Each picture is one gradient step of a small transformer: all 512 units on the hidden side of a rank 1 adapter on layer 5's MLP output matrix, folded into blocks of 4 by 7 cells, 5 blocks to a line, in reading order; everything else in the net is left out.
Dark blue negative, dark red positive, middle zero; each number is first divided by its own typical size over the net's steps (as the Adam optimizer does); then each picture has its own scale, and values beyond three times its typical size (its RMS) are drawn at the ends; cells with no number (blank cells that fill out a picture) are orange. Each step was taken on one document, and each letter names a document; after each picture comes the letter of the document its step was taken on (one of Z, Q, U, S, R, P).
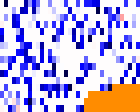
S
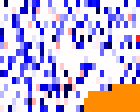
S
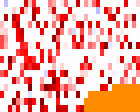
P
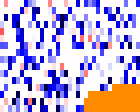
P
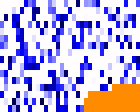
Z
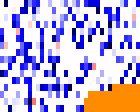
S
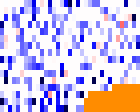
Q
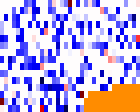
Q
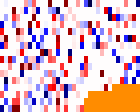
Z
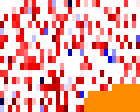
Q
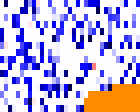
S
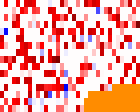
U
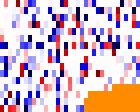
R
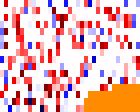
P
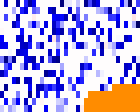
R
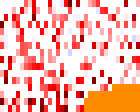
Q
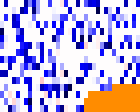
S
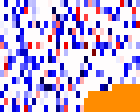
U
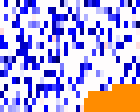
R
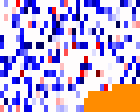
R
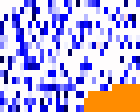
Z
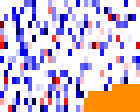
Z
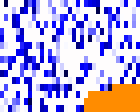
S
